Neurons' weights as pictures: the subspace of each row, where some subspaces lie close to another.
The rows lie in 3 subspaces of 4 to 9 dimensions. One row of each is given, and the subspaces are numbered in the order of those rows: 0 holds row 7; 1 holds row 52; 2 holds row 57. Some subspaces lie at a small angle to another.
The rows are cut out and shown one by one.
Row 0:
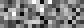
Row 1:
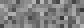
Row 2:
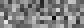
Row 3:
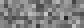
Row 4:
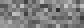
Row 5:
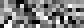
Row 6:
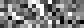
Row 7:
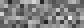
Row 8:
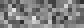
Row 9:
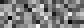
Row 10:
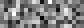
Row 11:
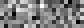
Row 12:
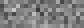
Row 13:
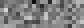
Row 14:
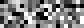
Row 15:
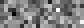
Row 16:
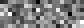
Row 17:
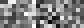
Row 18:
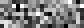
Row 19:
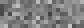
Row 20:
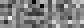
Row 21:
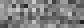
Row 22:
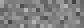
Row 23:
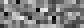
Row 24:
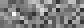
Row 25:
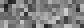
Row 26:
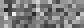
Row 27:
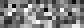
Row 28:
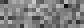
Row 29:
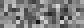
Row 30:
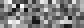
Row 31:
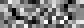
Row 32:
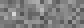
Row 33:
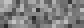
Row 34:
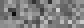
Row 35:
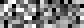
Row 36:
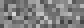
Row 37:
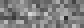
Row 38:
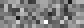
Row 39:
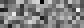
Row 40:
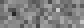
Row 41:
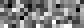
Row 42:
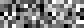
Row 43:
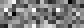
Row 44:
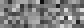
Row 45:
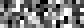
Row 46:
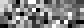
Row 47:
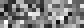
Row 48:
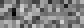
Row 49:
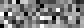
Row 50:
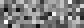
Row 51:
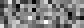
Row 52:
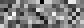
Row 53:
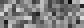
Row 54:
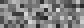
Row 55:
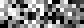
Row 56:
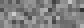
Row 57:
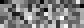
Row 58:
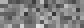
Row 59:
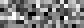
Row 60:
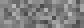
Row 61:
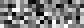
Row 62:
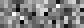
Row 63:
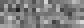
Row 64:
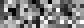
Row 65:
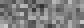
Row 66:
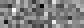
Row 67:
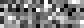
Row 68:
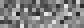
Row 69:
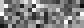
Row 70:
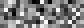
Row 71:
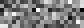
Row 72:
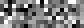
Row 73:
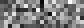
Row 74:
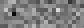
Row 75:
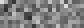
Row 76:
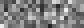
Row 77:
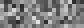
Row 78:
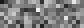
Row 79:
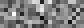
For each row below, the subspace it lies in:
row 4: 0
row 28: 2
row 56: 0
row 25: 2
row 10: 1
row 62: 1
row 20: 2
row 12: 0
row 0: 1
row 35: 2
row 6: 2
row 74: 1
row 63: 0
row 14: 1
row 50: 2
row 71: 0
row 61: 2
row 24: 1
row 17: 2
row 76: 0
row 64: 1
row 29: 0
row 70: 1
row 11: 2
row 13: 2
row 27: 0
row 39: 2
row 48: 2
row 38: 0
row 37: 2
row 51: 0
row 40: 1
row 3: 2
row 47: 2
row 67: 0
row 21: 1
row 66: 2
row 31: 0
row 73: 2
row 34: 1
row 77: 0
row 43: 1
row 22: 2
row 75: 2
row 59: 2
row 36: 2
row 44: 0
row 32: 1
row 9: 2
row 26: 0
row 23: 0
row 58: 2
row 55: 1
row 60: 0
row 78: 2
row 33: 0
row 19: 0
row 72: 0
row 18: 2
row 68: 2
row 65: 1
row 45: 1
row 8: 0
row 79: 1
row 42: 2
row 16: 0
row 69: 0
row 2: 0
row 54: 1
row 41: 2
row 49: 0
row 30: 0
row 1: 0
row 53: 2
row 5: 2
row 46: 0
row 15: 1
